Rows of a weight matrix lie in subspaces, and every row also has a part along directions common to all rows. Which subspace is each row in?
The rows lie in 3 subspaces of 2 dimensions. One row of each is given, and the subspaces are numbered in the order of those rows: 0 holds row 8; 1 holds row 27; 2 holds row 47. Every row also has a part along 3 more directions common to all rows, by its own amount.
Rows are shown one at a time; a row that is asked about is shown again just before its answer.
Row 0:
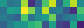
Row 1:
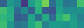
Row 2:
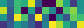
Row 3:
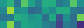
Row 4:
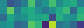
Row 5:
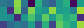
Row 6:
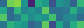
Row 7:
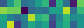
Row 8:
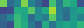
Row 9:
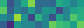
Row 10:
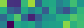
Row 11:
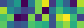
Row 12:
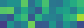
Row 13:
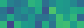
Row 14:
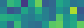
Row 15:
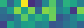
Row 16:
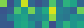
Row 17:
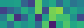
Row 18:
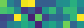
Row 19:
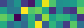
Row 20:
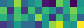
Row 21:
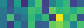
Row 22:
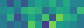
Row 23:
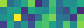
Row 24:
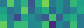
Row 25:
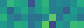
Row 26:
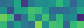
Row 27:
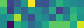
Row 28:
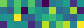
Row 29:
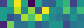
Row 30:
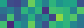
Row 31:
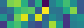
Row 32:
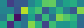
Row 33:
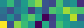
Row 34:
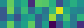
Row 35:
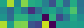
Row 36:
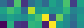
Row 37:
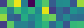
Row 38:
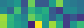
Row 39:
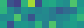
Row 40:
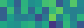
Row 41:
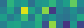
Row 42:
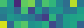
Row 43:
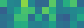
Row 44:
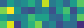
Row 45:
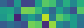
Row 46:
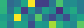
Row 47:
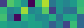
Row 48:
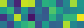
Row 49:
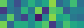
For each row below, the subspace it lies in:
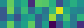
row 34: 1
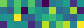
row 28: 2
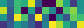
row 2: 1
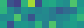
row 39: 1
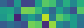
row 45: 2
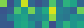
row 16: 0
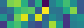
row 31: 0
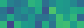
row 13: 2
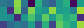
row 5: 0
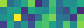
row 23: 2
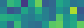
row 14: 0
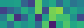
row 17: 1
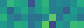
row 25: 2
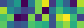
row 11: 0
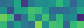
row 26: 1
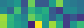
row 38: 1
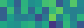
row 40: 1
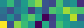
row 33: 2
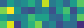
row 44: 0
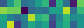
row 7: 0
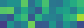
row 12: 1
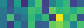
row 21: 2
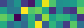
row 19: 1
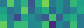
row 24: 2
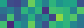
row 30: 2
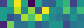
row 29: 0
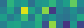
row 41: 0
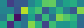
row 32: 2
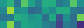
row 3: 1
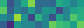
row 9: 1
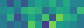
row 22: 2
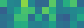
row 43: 0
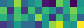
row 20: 1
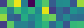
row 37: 2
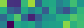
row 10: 1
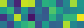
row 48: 1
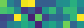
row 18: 1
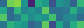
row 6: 2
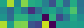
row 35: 2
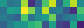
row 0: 0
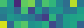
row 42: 2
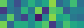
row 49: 1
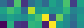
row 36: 2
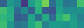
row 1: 0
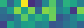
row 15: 0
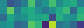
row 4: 2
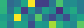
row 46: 1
